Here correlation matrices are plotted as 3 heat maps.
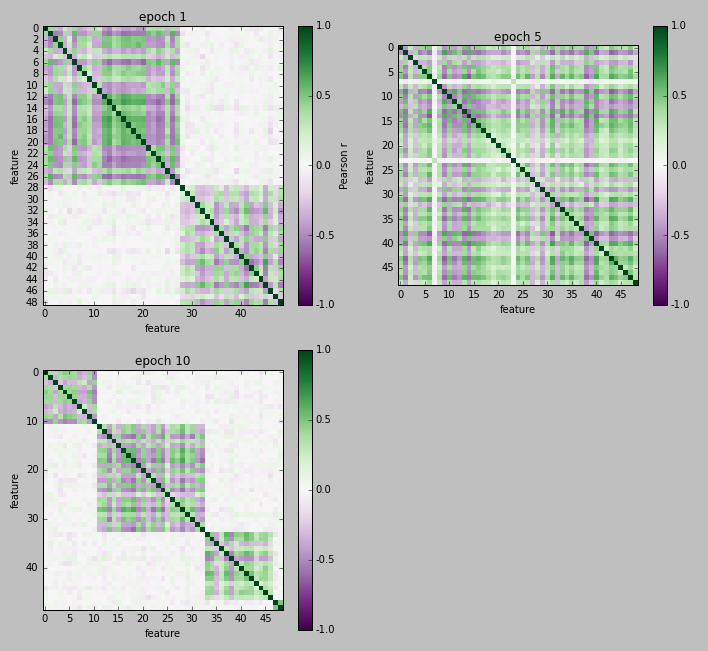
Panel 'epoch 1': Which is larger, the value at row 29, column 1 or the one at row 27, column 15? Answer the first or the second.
the second
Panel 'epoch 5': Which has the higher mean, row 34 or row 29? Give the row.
34
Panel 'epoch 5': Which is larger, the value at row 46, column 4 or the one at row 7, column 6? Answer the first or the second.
the first
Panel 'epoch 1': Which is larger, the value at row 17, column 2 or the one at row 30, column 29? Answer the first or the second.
the first
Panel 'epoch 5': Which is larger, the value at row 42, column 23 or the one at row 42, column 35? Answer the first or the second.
the second
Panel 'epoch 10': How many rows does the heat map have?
49
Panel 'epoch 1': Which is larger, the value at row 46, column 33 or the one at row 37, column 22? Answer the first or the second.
the second
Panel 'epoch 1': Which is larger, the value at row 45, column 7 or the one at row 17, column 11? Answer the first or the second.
the first
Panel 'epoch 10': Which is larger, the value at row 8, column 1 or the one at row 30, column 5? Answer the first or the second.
the second
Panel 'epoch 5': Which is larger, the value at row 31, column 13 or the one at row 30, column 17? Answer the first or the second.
the first
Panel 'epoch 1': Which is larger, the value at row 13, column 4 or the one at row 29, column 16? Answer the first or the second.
the second
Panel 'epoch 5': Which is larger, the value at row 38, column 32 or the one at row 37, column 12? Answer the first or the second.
the first
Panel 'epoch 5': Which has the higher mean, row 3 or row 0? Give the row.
0
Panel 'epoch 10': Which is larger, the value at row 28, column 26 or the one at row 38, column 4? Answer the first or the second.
the first
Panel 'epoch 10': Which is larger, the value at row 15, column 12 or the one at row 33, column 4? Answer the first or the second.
the second
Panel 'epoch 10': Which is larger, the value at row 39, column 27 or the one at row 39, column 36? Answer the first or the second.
the second
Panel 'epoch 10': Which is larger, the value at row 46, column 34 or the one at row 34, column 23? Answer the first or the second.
the first
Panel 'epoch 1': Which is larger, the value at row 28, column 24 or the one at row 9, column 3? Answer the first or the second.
the second
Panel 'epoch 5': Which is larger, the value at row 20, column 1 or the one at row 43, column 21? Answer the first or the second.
the second
